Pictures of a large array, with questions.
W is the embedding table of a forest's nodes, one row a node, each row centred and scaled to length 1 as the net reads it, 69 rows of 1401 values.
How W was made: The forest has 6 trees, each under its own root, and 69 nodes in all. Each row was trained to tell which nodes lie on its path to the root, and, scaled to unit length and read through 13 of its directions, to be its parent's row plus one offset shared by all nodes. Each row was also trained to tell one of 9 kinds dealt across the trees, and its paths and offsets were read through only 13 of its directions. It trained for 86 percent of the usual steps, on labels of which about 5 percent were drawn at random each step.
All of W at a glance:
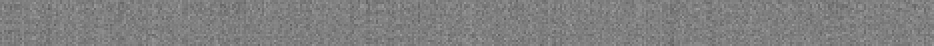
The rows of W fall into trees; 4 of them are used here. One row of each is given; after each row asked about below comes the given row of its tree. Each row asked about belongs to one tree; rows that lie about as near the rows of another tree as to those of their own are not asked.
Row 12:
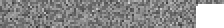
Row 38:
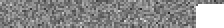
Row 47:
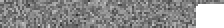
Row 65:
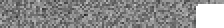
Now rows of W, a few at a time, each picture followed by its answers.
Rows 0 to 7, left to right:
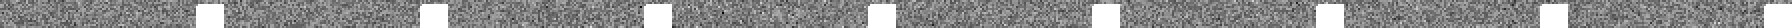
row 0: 65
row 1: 47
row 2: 38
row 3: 65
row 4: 65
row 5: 38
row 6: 47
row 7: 65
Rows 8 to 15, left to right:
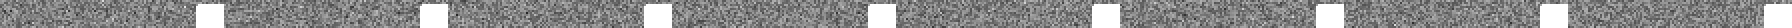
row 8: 12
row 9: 12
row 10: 47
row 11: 12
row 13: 12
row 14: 12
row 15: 47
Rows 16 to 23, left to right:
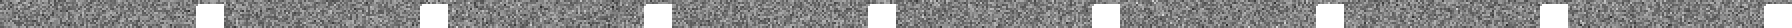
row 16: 65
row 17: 65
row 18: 47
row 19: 65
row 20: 65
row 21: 65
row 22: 47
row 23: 65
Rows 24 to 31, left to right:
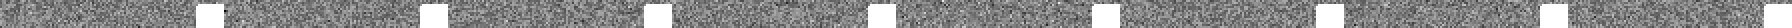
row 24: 38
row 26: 12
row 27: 12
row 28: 38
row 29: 38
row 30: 65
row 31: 47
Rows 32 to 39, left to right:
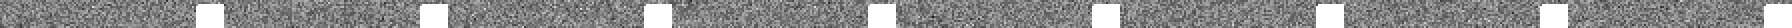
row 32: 65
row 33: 47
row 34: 65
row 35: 47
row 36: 12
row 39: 38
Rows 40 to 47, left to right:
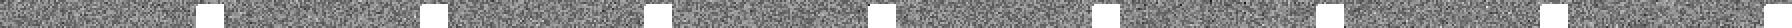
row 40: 65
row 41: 12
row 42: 47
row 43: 38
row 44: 38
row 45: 12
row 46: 47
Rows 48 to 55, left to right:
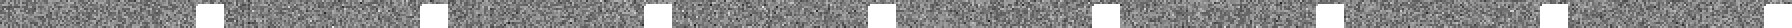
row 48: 47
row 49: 12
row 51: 47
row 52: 38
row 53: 47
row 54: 38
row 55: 65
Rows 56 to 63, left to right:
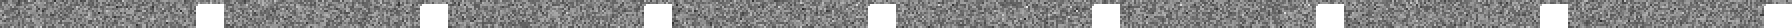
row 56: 65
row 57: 65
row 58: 65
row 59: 65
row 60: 12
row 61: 47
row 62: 12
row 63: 65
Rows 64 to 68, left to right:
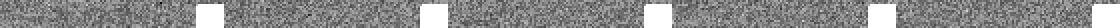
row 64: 47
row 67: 47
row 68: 12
